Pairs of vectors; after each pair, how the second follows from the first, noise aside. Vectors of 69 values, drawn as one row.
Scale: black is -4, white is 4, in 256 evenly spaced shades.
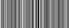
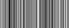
shuffled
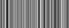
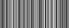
shuffled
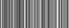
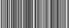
wrapped around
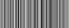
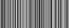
shuffled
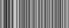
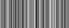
shuffled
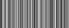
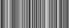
shuffled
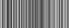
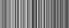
wrapped around
